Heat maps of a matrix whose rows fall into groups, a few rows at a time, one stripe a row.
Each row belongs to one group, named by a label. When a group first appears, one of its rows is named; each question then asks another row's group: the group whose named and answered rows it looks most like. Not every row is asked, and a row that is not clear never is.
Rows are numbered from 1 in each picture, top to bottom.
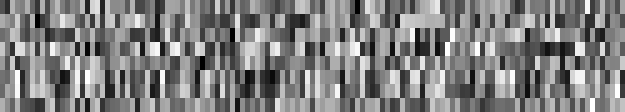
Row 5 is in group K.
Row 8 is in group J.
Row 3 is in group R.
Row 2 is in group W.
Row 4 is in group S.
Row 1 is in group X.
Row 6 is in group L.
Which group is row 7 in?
L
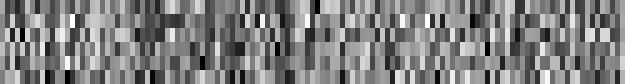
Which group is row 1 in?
X
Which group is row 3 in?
X
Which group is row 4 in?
K
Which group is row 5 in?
K
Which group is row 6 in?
R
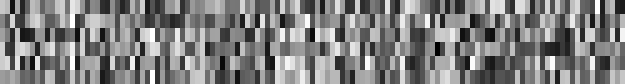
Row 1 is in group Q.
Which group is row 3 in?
J
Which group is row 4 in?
S
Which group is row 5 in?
J
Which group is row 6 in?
J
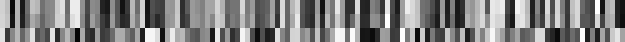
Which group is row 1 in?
Q
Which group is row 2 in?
Q
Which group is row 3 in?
S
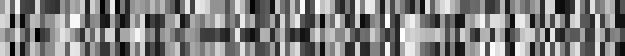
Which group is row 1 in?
J
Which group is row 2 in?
Q
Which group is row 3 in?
W
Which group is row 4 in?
Q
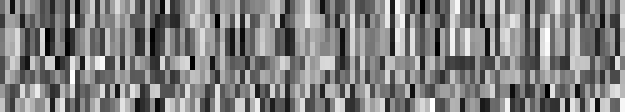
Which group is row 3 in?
R
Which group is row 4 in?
R
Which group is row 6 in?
R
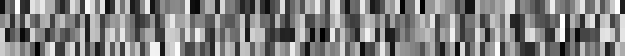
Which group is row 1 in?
L
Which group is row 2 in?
X
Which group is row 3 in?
X
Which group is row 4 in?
S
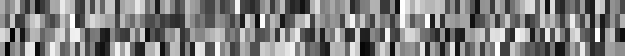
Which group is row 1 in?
W
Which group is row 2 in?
K
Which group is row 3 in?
Q
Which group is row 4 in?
S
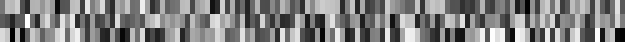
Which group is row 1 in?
L
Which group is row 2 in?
S
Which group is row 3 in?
Q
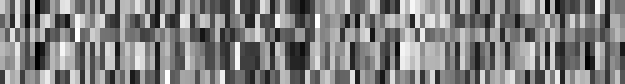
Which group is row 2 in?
L
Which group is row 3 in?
K
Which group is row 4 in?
W
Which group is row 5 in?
W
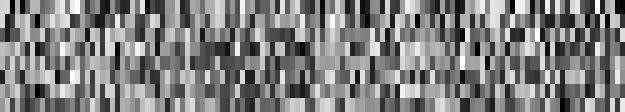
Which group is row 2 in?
S
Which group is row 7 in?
W
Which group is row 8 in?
J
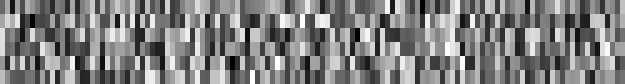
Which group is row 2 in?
J
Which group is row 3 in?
X
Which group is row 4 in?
X
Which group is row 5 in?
S
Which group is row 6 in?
S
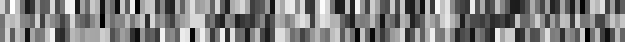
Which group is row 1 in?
J
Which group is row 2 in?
J
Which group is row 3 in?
L
